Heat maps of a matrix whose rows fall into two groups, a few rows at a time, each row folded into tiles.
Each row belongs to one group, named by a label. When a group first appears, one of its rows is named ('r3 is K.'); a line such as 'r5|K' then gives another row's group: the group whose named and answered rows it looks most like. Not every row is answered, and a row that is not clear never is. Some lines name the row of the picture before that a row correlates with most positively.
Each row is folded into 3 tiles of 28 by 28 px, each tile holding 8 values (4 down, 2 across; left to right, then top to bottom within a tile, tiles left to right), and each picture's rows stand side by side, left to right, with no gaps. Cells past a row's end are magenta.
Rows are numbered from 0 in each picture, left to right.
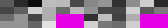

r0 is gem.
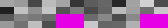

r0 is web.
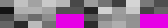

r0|web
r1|web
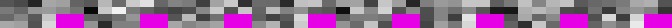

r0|gem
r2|gem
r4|web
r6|web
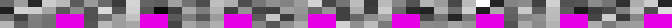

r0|web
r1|web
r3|gem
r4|web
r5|web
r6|web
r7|gem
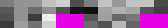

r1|web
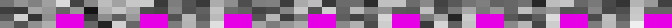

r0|gem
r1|web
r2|gem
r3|gem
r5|gem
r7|gem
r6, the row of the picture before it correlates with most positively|0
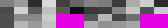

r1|gem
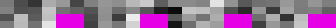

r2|web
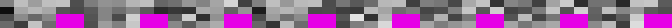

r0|web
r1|web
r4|gem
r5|gem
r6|gem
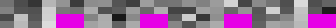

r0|gem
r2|gem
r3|web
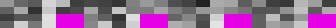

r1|gem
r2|gem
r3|gem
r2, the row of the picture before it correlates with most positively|0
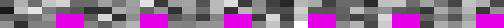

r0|web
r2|web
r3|gem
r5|web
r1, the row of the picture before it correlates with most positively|3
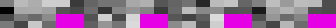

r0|web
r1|gem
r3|web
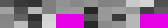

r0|gem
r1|web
